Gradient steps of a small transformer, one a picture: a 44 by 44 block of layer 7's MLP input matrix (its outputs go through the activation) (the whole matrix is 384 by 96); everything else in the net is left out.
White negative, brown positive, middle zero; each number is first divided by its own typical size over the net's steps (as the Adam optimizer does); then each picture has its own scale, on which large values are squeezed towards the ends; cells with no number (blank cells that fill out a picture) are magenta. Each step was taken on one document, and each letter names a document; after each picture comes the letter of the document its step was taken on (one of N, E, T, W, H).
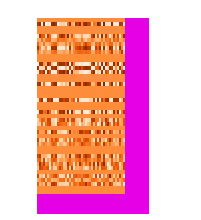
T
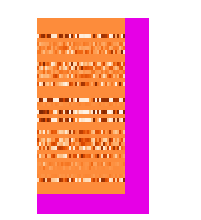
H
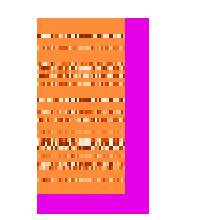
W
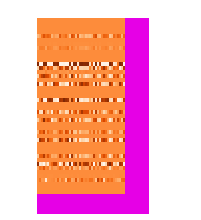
H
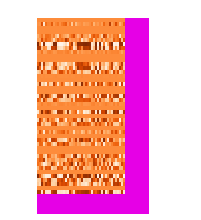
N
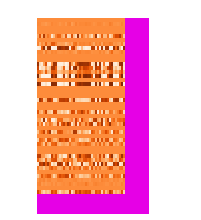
W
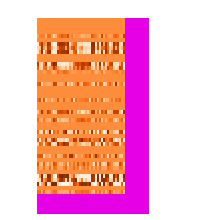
N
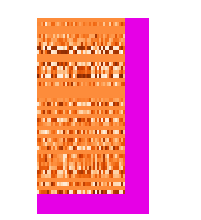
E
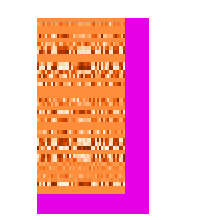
E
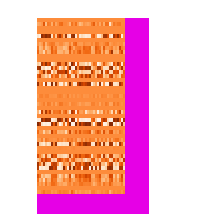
W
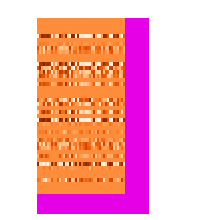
H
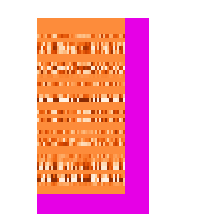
N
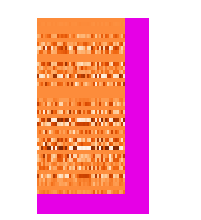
E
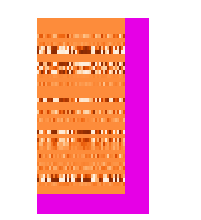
T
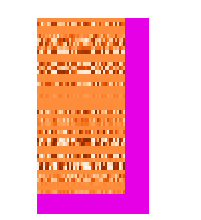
T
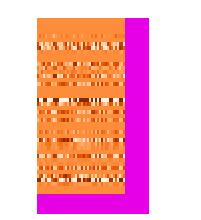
N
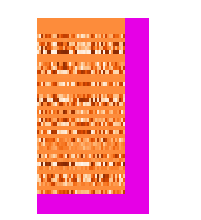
N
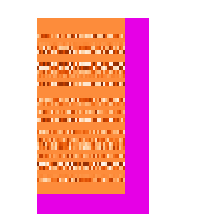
H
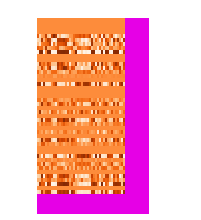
N
